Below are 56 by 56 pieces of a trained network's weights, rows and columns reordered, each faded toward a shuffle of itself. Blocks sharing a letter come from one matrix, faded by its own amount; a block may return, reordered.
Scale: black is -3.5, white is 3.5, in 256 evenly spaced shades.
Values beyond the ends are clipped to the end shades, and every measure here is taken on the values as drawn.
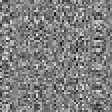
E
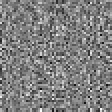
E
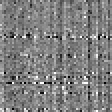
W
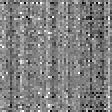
W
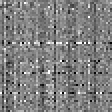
W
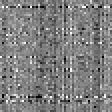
W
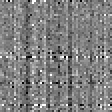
W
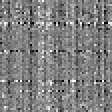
W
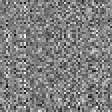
E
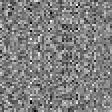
E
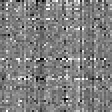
W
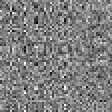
E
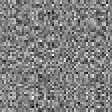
E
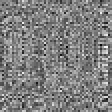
E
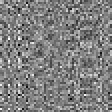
E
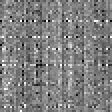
W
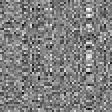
E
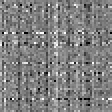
W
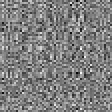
E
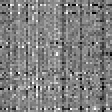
W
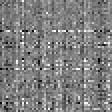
W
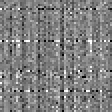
W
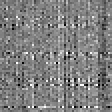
W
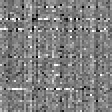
W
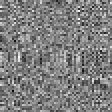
E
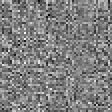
E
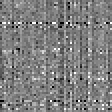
W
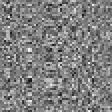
E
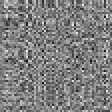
E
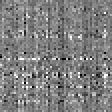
W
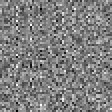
E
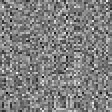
E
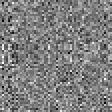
E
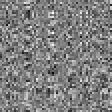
E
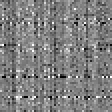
W
